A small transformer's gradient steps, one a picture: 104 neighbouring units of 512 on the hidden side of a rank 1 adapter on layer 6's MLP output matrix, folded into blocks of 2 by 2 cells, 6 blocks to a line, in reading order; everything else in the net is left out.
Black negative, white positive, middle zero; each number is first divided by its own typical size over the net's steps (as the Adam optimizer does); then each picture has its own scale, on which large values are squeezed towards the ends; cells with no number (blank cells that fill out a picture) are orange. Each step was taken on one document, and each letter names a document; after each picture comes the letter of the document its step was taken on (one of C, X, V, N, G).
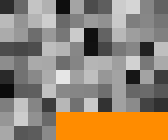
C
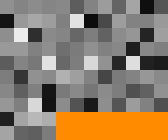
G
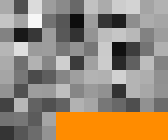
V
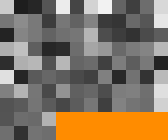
C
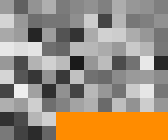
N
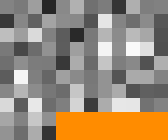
N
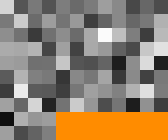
N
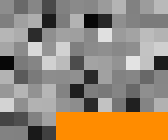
N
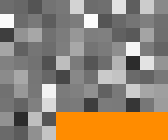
G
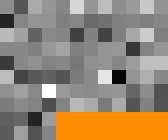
G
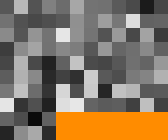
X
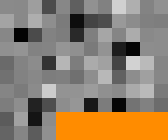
G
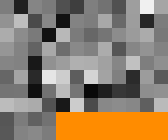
X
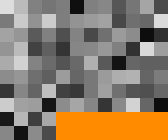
N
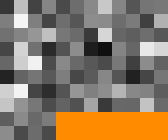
C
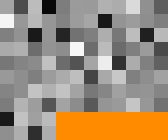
V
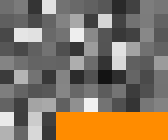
V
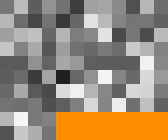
V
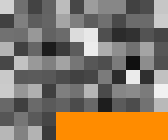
C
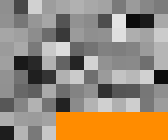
X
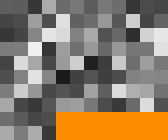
X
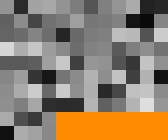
X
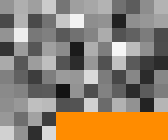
V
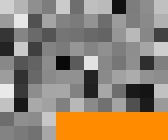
C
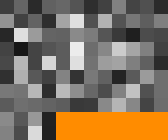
V
